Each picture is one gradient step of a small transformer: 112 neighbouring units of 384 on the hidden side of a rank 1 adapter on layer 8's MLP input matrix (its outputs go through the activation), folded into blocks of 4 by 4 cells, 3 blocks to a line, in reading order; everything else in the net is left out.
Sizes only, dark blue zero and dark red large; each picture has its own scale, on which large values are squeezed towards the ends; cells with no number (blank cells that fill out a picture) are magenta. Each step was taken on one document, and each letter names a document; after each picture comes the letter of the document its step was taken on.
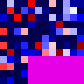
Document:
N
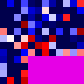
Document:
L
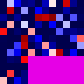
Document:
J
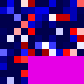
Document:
L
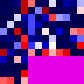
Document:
L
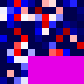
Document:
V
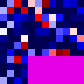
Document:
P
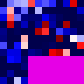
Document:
V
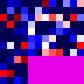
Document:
J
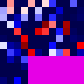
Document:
V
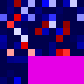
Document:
V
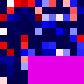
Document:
P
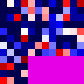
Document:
N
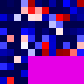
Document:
N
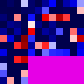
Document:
L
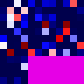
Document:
V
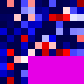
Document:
N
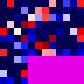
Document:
L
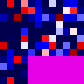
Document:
N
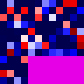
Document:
J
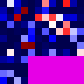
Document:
J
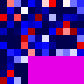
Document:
J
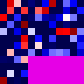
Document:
J
